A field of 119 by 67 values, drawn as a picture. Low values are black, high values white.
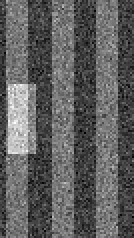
Upright stripes repeat 3 times across the table. The middle left is the ninth with the highest average. In the middle left lies a patch that is higher than the rest.
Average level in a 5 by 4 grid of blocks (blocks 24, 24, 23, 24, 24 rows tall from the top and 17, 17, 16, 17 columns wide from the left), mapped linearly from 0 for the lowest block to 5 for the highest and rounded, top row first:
1 1 0 1 / 2 1 0 1 / 5 1 0 1 / 2 1 0 1 / 1 1 0 1
